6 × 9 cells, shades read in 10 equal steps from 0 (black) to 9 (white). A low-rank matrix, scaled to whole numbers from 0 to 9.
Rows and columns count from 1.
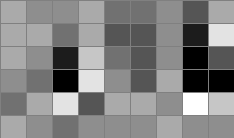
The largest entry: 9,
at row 5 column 8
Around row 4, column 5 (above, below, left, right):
4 6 8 3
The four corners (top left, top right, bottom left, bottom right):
6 6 6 5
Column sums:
33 31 22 35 27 24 32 18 29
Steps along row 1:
down same up down same up down up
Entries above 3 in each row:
8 6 5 5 8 9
